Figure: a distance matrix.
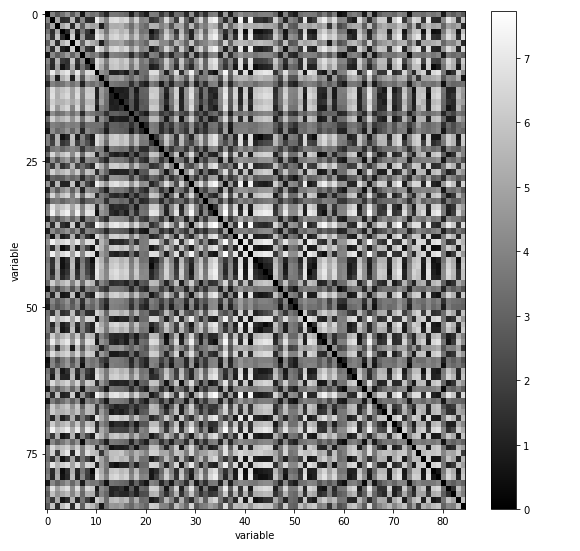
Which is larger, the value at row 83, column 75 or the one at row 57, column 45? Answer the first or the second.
the first
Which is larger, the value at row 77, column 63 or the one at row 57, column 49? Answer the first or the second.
the second
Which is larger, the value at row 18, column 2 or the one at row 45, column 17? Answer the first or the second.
the first
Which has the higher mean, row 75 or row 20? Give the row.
75
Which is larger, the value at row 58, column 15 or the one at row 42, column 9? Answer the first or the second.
the first
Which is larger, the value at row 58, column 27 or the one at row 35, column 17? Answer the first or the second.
the second
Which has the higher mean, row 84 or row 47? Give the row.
84
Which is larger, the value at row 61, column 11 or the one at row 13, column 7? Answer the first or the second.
the first
